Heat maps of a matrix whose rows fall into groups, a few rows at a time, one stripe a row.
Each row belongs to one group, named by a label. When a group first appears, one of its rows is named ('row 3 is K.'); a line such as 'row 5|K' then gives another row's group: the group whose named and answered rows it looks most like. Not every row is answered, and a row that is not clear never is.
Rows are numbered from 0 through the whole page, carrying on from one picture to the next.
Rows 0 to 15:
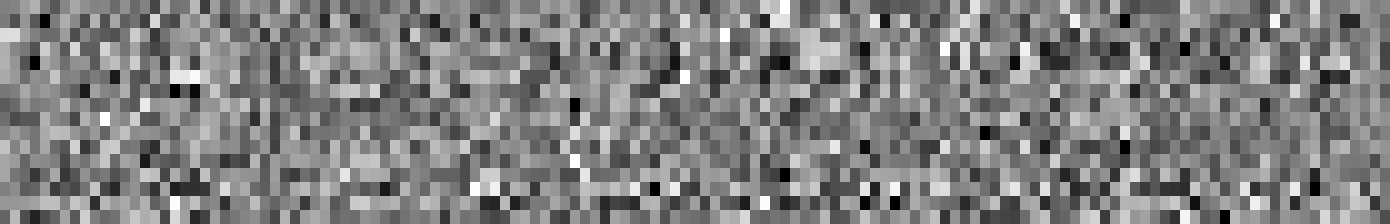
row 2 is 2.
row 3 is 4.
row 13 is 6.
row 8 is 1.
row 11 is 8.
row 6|6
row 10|4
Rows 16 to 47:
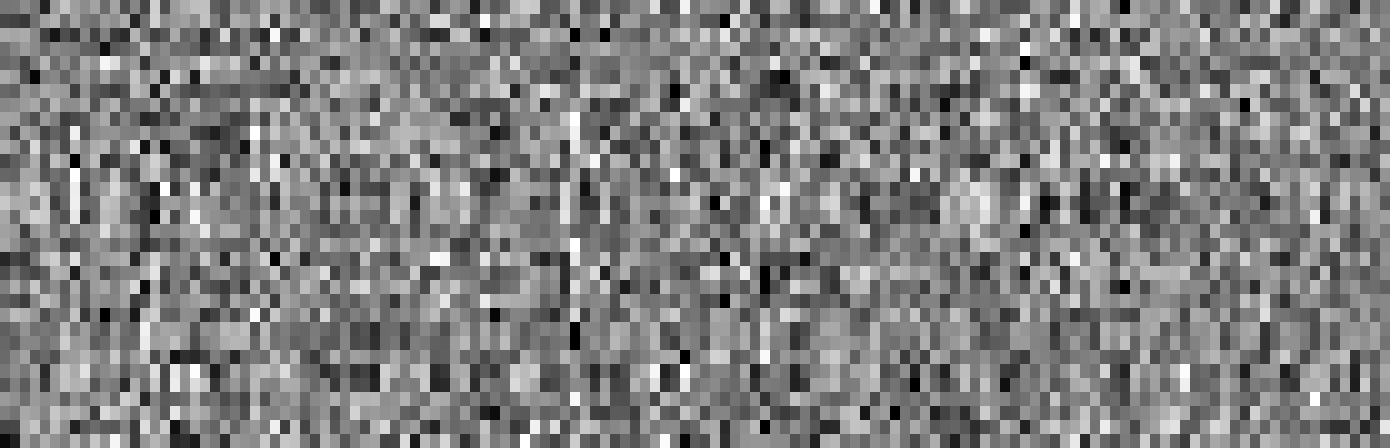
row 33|8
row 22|1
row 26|8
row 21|4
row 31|4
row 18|2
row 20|1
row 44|8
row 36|8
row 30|4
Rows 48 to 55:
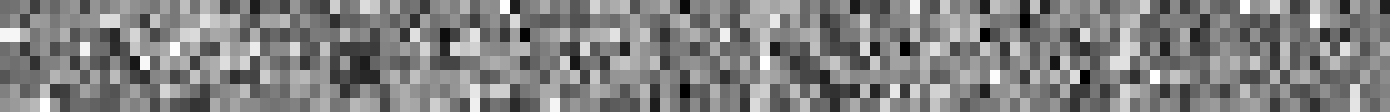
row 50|2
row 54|6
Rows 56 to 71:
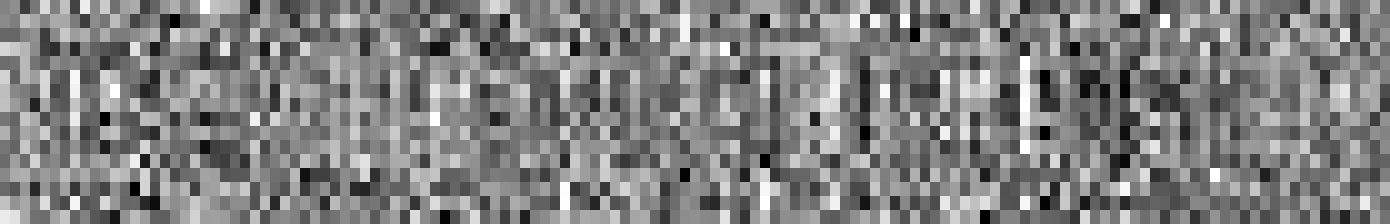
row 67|8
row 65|4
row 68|2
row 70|4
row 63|4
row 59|2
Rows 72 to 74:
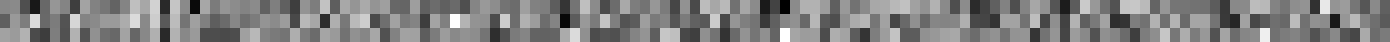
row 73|8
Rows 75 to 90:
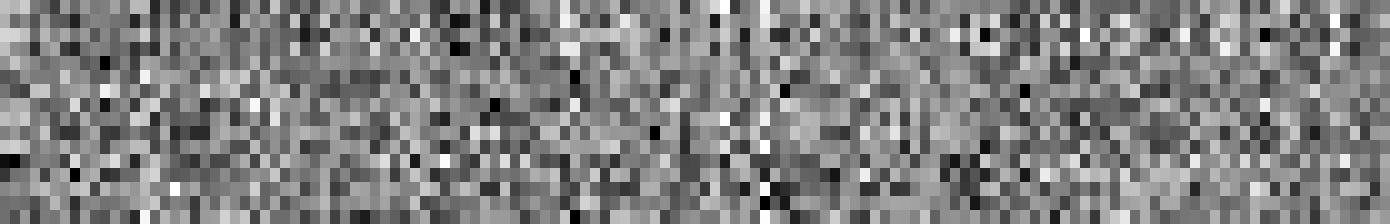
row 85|2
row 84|6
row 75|2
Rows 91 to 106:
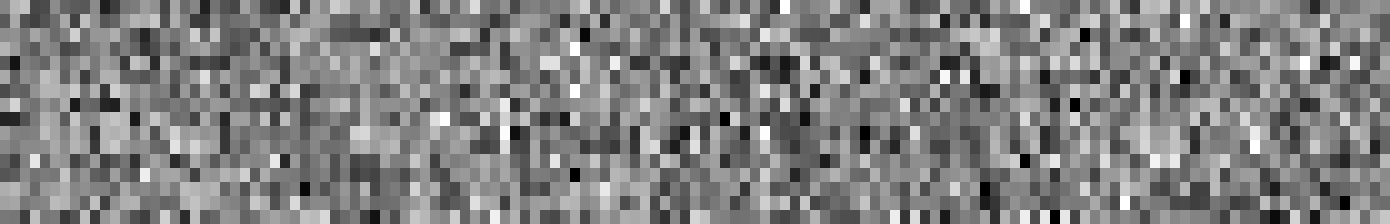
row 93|4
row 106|6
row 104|2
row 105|2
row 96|4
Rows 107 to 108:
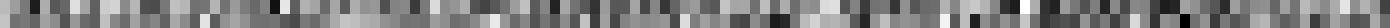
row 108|4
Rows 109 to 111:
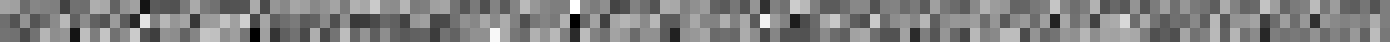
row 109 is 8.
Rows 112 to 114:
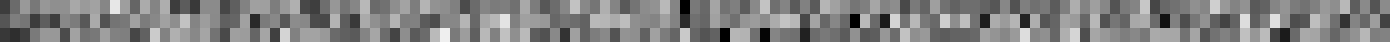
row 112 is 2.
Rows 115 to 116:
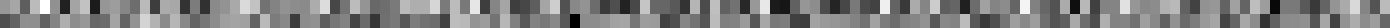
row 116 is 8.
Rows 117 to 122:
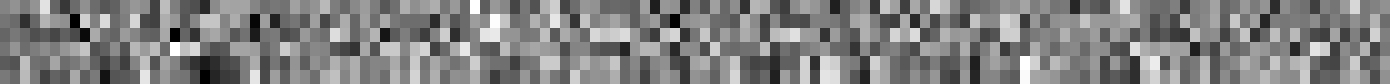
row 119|6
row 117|6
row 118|1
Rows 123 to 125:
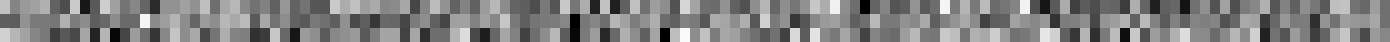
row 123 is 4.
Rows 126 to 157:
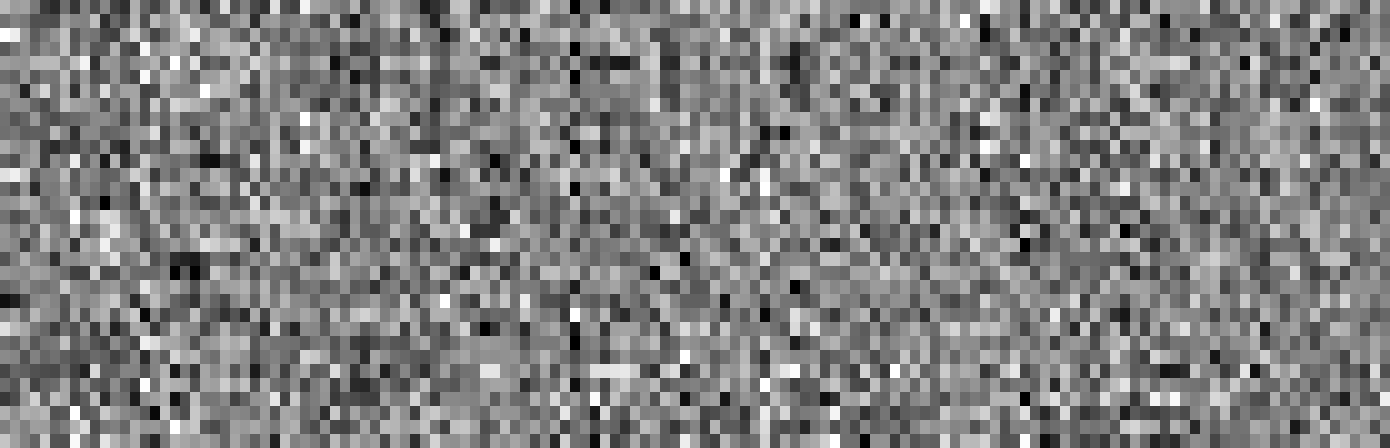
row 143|1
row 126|2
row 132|1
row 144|2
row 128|2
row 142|4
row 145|6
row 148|8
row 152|6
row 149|2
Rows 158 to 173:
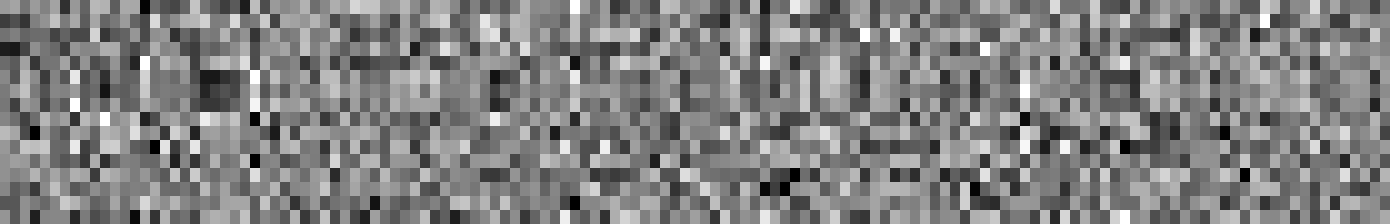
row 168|4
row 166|1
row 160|6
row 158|8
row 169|6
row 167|4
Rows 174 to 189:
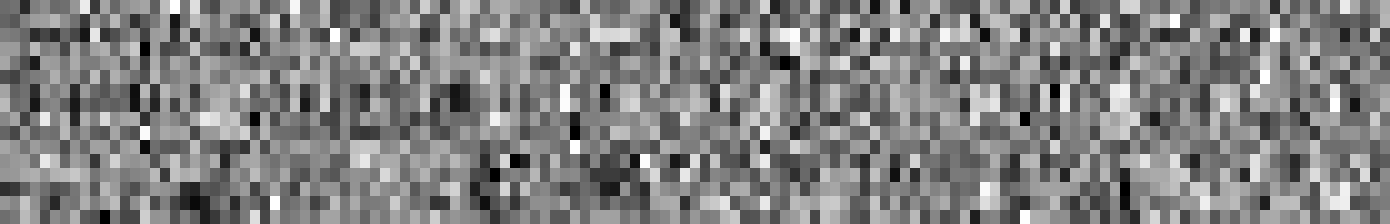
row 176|6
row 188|2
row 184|8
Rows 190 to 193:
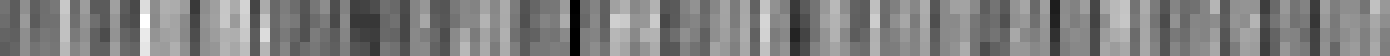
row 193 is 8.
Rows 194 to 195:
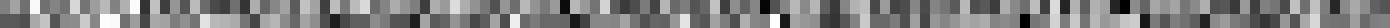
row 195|1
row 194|8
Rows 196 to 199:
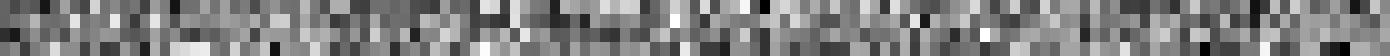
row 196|6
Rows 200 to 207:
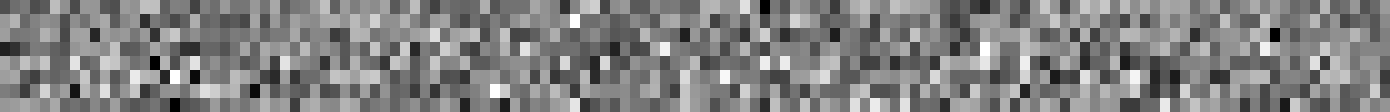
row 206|1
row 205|4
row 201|8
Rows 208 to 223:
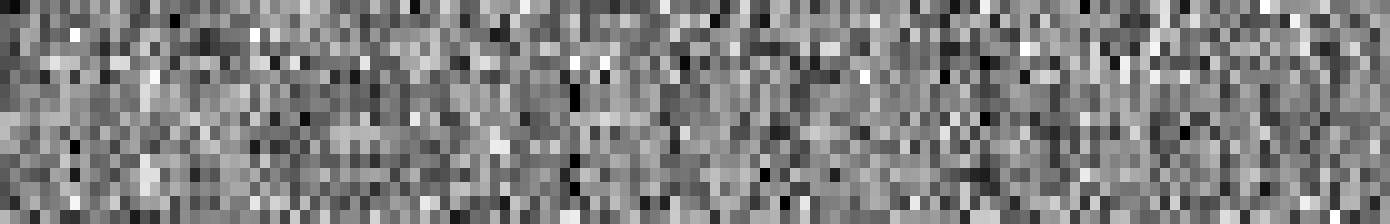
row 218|1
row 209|6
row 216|2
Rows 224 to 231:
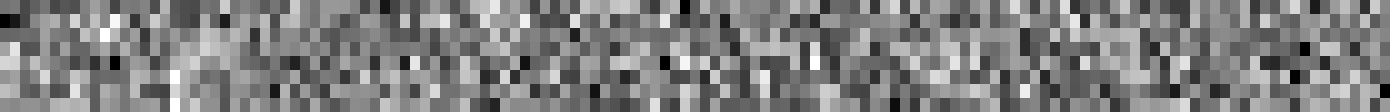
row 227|1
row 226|1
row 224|6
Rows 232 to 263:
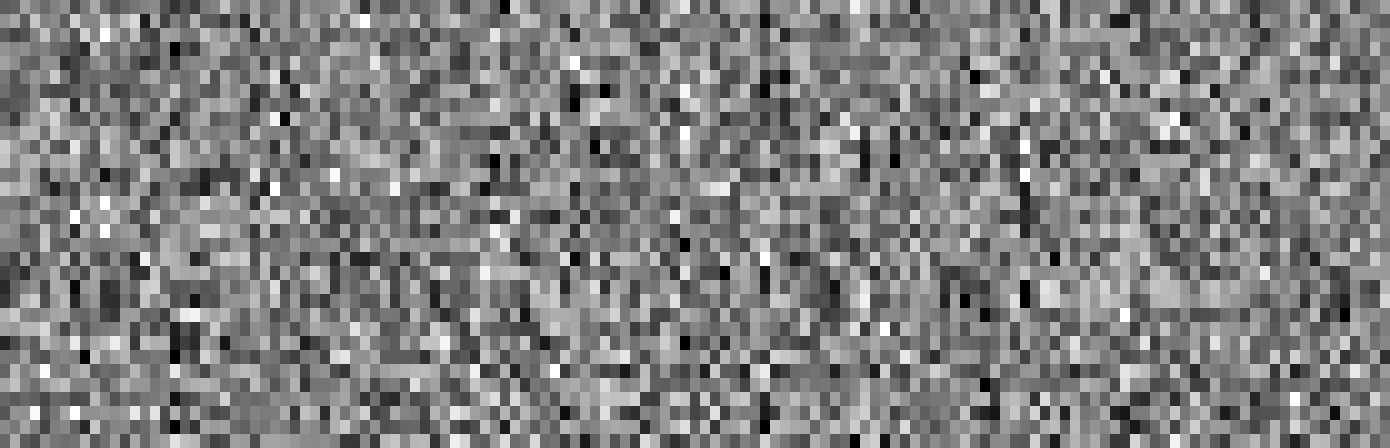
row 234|1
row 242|4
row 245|2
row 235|6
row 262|6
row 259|2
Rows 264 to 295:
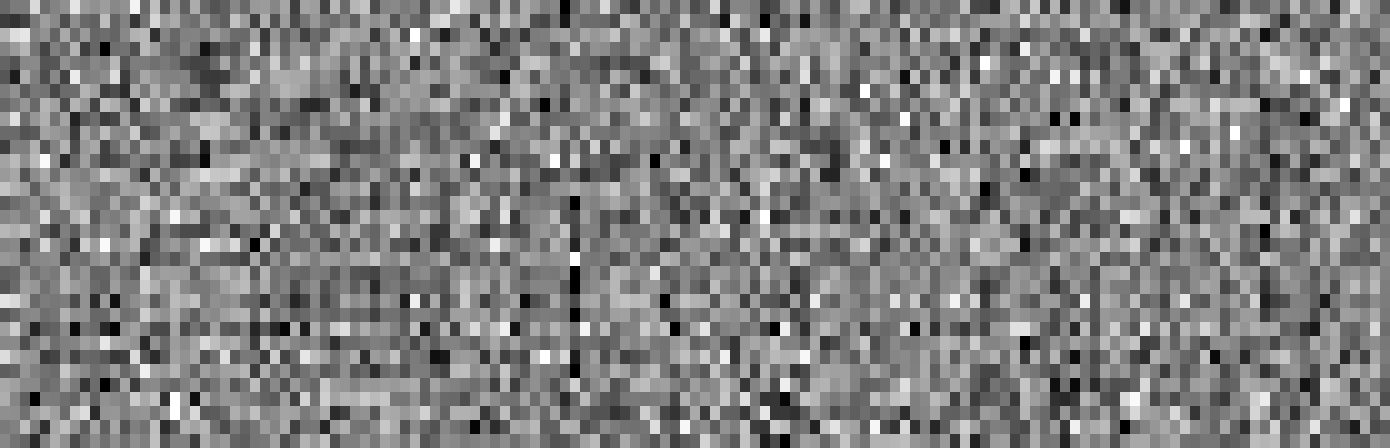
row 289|2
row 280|2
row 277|2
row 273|1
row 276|1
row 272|1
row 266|2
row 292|4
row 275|6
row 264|8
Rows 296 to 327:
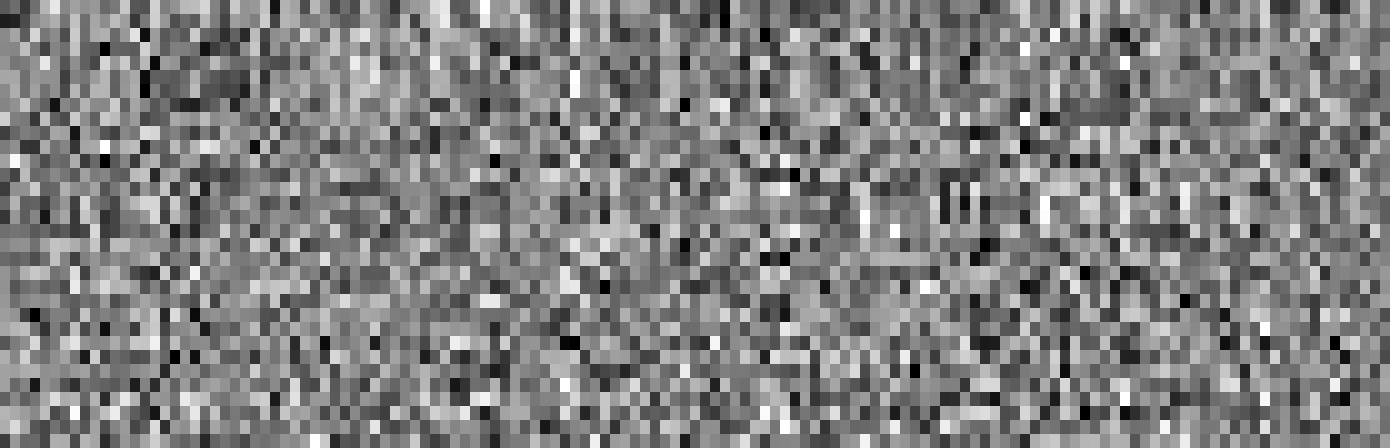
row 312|6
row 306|1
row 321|6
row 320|8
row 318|4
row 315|4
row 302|8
